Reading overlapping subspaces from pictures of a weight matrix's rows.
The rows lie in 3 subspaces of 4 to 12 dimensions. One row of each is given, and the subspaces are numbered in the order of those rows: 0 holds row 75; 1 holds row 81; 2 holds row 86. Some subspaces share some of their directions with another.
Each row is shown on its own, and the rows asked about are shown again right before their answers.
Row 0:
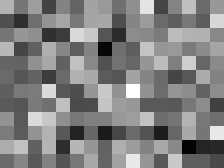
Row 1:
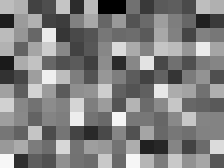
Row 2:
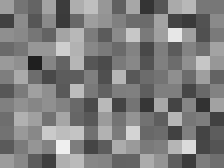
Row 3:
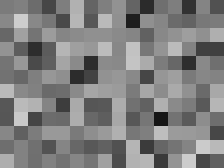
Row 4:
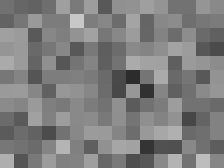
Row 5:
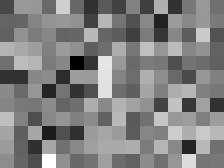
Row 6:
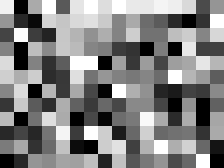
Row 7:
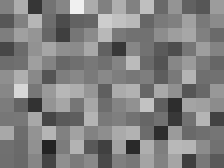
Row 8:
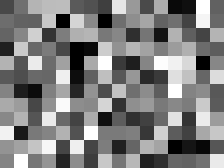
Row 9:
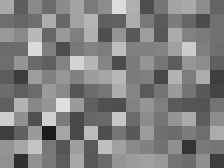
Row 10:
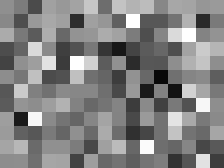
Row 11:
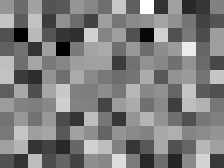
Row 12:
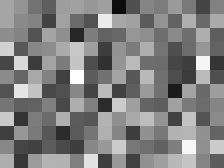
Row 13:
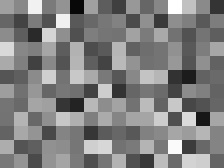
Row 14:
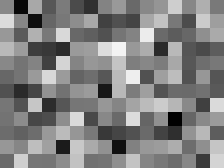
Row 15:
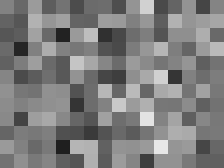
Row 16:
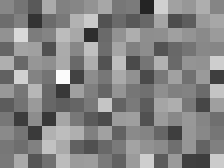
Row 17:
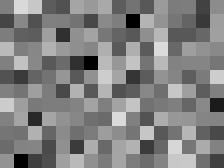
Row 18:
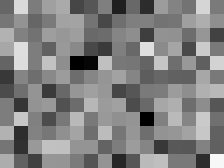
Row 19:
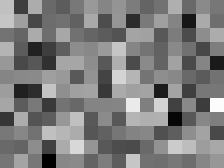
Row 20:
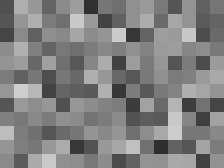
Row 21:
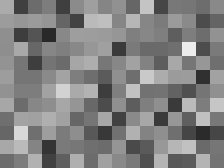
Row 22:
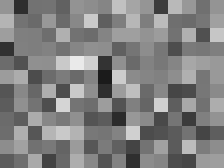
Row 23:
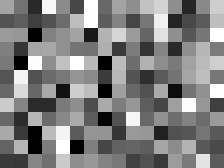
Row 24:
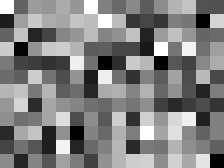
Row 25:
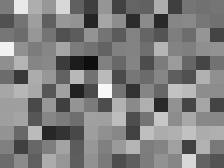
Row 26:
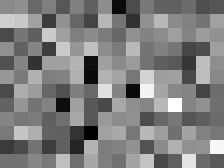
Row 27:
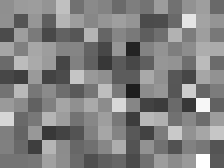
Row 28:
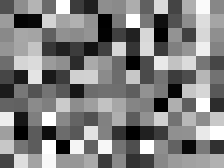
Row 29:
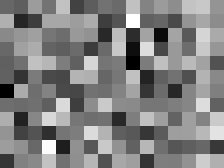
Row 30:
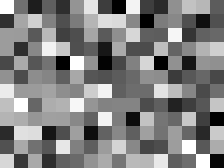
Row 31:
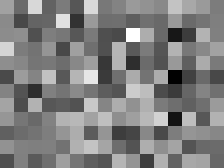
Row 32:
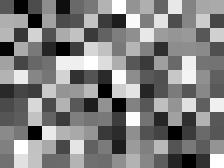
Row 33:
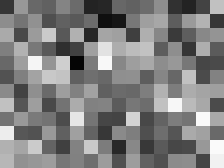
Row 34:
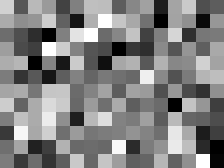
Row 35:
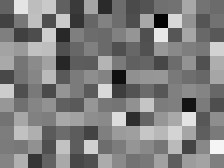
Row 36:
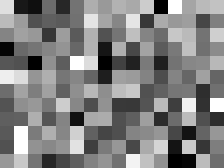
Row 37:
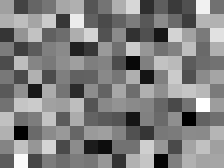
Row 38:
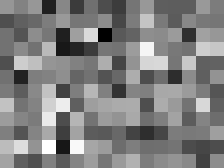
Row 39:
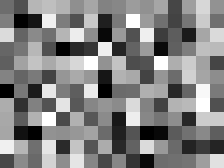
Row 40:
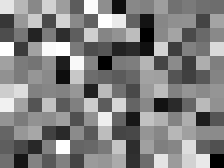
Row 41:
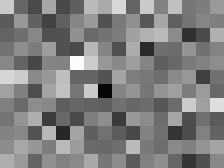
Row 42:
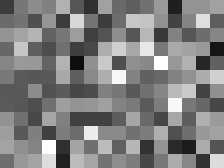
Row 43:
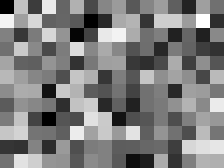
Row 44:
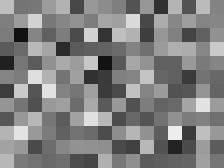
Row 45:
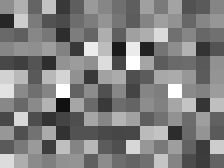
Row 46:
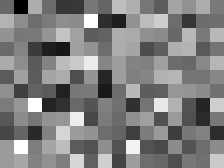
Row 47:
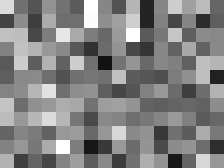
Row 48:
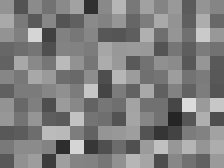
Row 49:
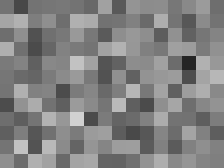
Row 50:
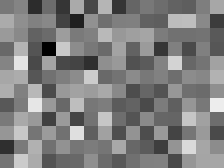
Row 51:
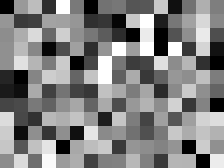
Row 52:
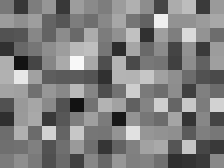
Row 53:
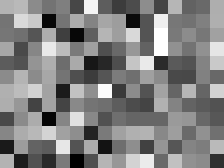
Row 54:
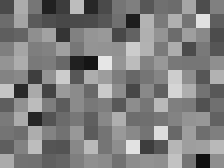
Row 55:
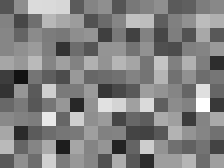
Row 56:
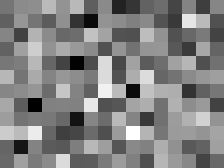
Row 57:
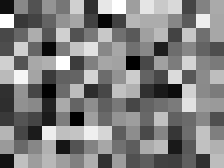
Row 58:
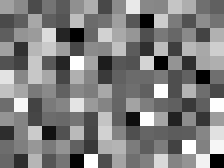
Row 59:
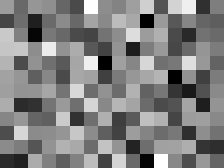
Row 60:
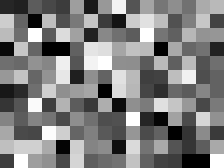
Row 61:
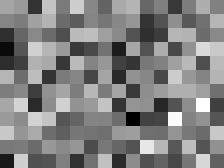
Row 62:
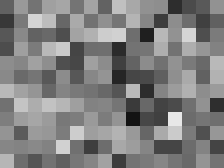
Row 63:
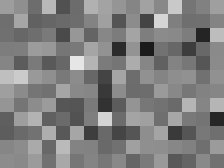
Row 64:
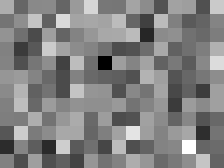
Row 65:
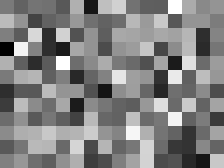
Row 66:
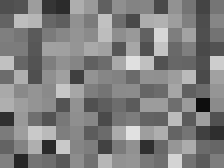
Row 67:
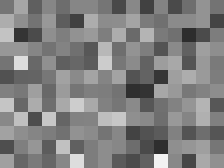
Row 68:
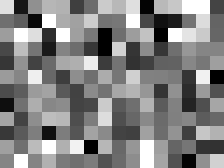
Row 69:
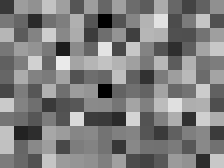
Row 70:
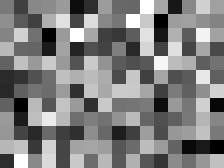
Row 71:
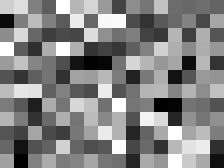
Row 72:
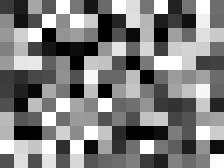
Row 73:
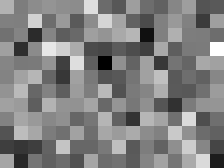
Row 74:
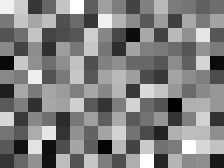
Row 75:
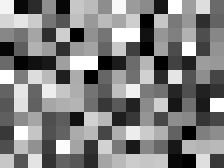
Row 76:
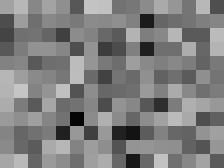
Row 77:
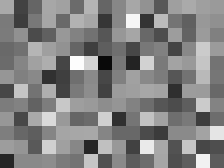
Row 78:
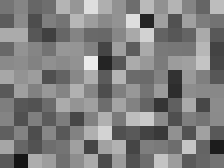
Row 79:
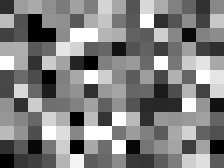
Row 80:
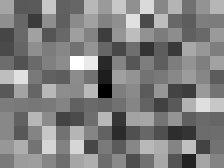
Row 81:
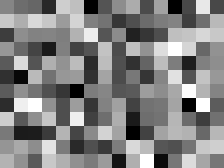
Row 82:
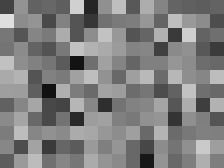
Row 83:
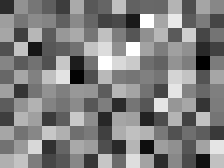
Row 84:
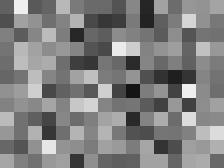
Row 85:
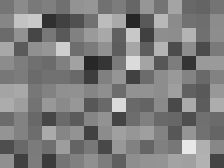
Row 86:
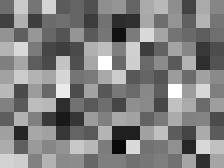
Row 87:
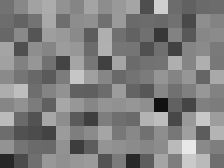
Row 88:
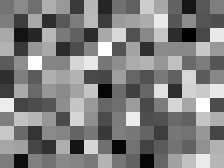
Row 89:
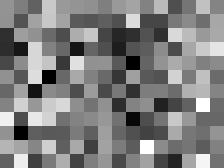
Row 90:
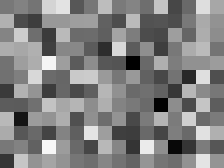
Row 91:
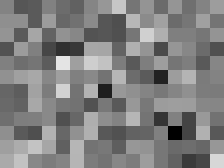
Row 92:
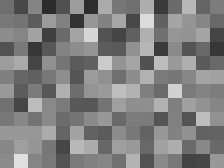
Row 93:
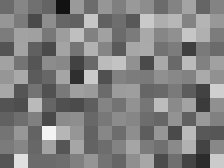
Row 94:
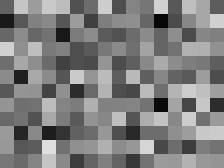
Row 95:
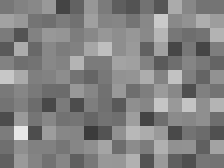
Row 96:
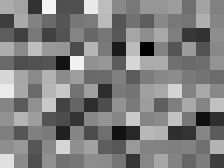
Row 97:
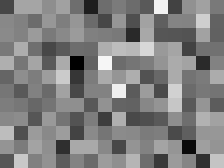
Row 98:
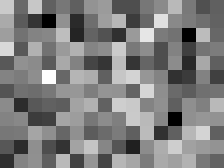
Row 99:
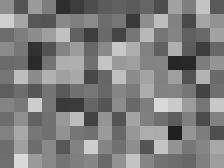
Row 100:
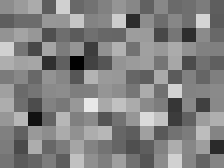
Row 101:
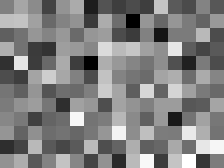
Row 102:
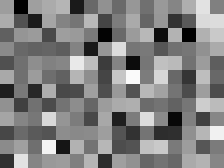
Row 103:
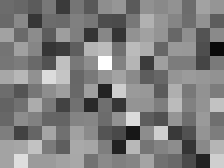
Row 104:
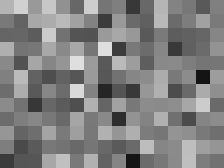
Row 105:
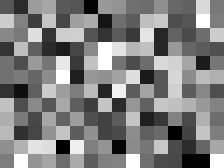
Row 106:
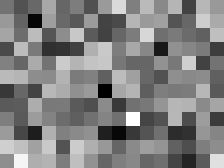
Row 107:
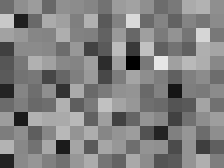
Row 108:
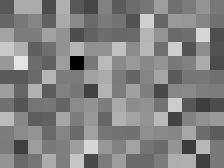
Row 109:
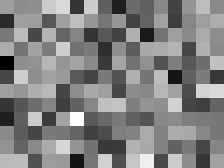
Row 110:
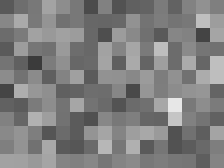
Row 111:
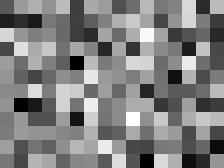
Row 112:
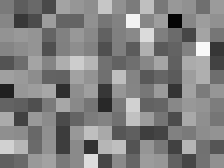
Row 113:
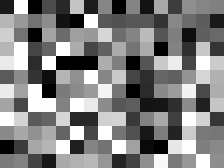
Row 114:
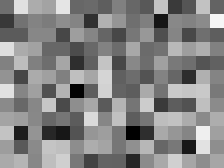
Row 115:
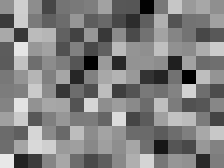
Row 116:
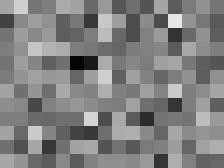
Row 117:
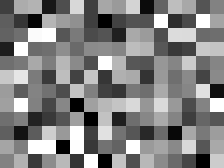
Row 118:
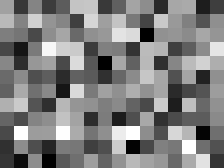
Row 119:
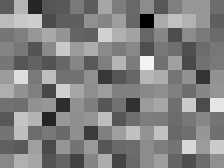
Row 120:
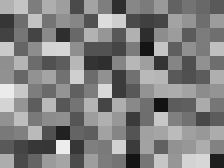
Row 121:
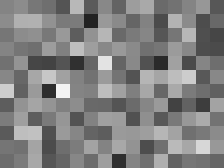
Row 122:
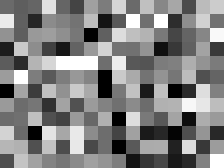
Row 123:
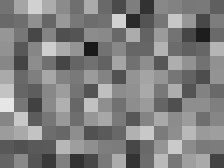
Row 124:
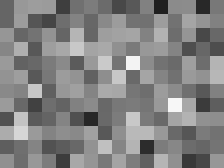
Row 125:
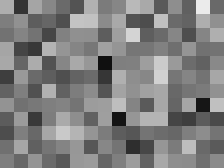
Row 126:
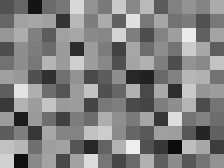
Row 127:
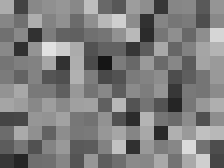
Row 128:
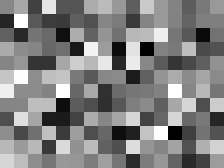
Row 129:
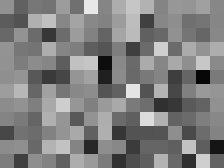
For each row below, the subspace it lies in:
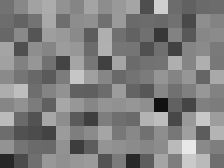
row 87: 0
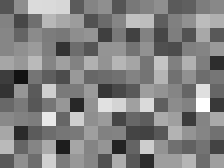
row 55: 0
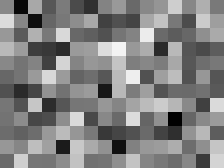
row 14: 1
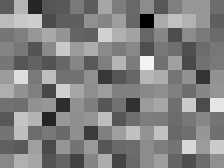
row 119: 0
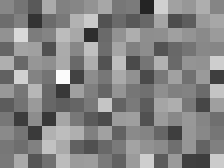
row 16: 0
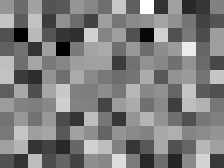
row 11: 0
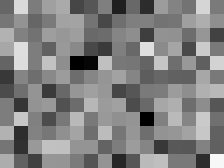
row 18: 0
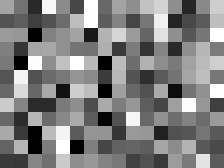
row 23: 0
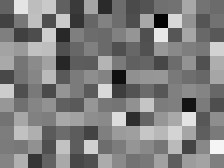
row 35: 1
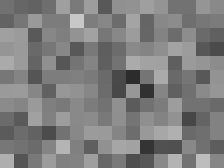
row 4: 1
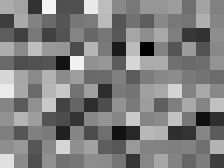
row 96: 2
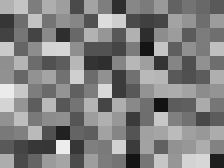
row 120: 2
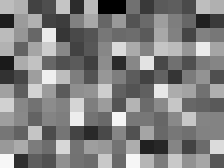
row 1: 0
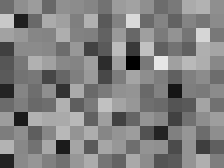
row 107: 2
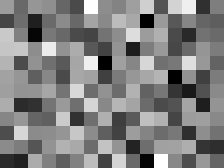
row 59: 1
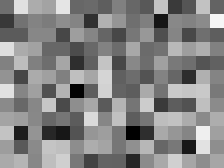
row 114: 2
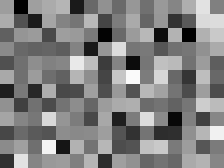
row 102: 1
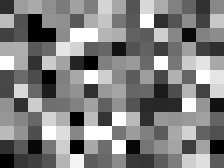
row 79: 0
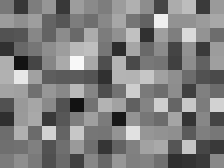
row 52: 0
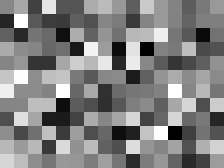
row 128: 2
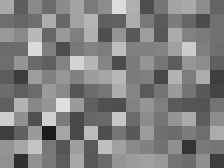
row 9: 0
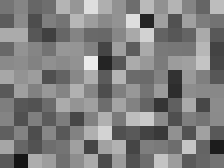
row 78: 1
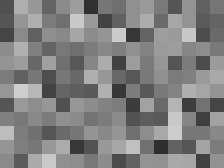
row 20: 1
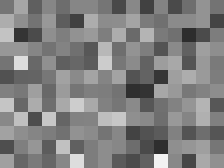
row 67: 0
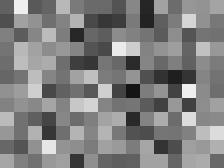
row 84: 0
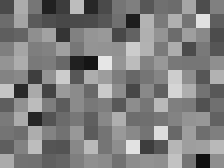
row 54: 0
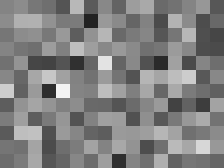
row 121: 0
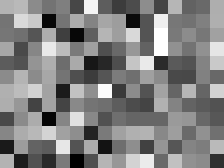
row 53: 0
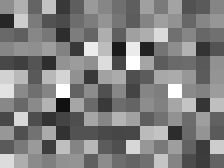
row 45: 2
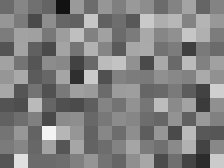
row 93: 0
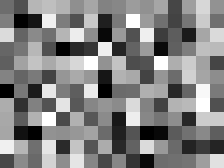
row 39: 0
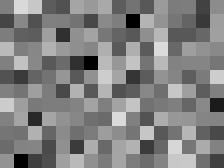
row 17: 0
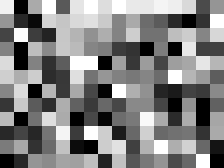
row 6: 0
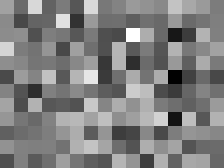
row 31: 1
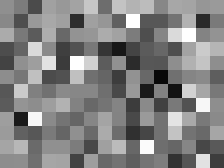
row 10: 1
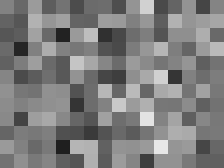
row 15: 0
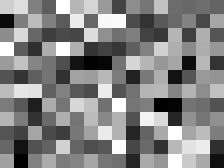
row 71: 1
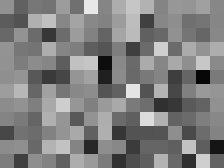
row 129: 1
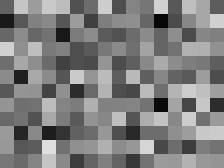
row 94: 2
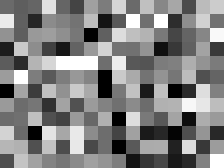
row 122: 0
